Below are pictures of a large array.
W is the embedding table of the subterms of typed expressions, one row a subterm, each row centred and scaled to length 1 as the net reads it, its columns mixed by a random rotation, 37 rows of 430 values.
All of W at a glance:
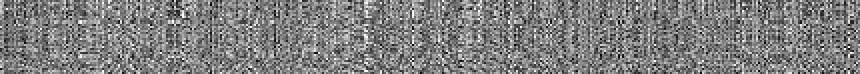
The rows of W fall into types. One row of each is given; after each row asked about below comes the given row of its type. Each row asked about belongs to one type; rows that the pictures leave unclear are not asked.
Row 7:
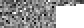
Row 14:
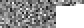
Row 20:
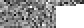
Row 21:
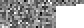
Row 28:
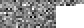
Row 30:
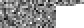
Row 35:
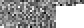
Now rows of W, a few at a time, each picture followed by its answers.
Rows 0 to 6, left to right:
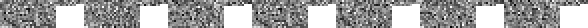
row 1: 35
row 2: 20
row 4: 30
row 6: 20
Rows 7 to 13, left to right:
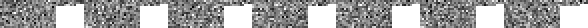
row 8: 21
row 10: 28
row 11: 28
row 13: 20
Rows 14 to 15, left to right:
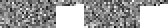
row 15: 35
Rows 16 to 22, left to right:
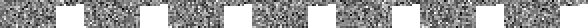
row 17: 14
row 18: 35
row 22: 14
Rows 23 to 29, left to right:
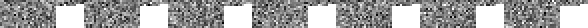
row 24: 14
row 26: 7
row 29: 21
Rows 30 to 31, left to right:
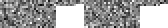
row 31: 35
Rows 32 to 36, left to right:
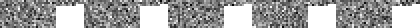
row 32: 21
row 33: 20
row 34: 14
